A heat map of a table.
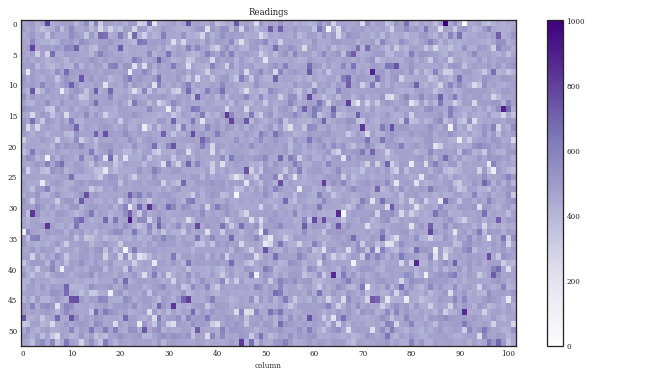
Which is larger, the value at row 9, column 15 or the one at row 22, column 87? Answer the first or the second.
the second
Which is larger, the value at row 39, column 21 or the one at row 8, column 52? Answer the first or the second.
the first
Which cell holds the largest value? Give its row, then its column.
0, 87
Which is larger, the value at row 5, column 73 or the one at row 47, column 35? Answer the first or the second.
the second
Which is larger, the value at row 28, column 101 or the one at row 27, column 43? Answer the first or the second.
the second
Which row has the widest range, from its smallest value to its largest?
0
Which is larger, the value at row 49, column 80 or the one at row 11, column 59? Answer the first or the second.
the first
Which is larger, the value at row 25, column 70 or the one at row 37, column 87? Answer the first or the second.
the first
